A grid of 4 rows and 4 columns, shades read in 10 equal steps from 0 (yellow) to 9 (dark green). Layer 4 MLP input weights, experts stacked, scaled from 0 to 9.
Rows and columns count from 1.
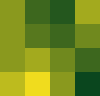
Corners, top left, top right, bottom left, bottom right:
4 3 2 9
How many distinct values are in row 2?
4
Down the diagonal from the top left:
4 6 5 9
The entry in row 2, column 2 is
6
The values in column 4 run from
3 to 9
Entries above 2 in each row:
4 4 4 2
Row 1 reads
4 7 8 3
